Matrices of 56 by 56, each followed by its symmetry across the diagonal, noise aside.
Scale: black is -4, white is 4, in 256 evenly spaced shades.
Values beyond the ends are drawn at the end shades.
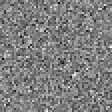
symmetric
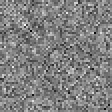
symmetric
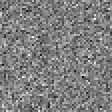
neither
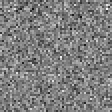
neither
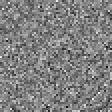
symmetric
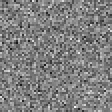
neither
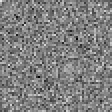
symmetric
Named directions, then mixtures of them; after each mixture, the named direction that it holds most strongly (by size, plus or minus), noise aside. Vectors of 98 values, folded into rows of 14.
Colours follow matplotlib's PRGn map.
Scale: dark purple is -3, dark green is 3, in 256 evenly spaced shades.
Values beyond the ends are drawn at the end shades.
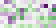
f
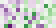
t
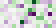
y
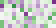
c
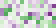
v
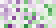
t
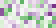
v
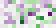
y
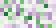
v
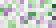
v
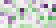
f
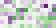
f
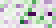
y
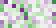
c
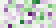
y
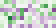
f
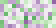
c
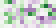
f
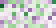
c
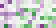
t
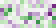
v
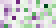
t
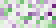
v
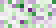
c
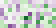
v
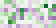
f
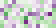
v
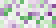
v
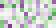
c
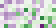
t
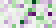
y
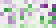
f
